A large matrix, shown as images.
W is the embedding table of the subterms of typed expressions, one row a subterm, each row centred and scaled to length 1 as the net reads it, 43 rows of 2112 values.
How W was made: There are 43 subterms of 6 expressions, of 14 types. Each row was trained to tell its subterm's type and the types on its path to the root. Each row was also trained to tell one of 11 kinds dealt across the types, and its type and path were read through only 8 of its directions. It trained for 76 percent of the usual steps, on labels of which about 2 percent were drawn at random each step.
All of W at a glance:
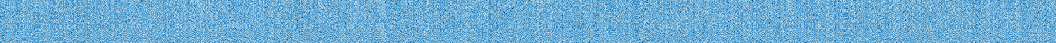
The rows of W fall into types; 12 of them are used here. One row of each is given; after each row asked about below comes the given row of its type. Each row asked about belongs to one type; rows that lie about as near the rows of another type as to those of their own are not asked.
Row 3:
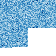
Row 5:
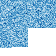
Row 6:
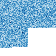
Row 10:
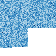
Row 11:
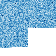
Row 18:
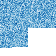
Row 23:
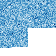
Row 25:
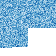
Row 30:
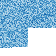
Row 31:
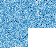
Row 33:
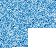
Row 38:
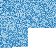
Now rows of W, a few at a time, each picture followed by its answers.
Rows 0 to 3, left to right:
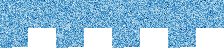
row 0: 10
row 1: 38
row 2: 5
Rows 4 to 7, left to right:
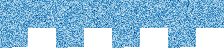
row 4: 30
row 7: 3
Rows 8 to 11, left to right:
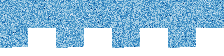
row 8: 38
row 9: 5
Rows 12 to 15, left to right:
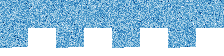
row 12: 18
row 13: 3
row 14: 30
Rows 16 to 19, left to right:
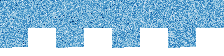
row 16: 18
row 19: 38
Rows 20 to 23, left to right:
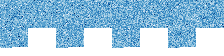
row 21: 33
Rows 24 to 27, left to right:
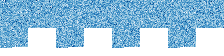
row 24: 3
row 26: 25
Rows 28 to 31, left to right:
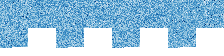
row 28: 10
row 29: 30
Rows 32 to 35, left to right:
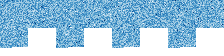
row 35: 18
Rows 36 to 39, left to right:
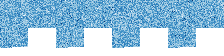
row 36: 10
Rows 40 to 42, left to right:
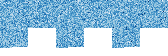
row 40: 30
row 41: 10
